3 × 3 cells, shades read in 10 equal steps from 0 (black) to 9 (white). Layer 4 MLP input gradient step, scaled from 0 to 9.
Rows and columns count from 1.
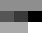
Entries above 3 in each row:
3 0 3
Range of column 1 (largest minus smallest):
3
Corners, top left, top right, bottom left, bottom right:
5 5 6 9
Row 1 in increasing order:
5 5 5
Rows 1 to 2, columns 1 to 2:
5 5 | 3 2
